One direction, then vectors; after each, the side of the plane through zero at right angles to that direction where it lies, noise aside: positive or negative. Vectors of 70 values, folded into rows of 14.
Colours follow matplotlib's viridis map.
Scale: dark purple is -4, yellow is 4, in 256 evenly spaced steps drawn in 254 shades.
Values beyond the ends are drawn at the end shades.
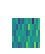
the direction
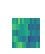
negative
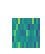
negative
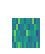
negative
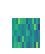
negative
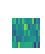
negative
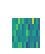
negative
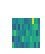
negative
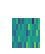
positive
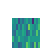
positive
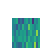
positive
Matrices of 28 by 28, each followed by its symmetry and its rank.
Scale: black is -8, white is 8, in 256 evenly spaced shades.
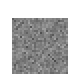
symmetric, full rank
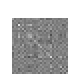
symmetric, rank five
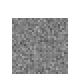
antisymmetric, full rank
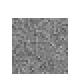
antisymmetric, full rank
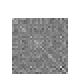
symmetric, rank five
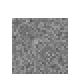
symmetric, full rank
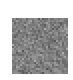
antisymmetric, full rank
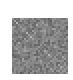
symmetric, full rank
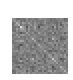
symmetric, rank five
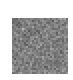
symmetric, full rank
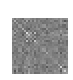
symmetric, rank five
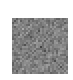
symmetric, full rank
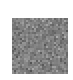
antisymmetric, full rank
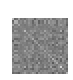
symmetric, rank five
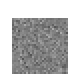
antisymmetric, full rank
